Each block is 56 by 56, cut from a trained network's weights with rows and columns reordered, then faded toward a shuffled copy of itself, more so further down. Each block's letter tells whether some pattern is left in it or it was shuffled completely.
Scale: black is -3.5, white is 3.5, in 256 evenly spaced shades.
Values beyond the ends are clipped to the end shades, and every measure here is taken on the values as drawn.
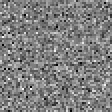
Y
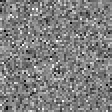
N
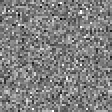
N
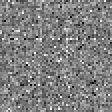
Y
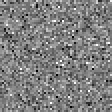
N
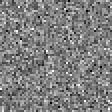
N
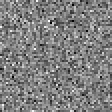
N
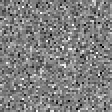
N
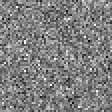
N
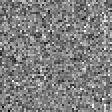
Y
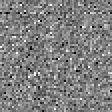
Y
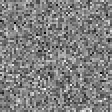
N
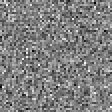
Y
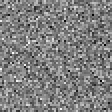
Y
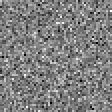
N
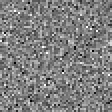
N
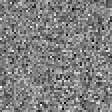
N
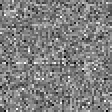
Y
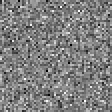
N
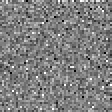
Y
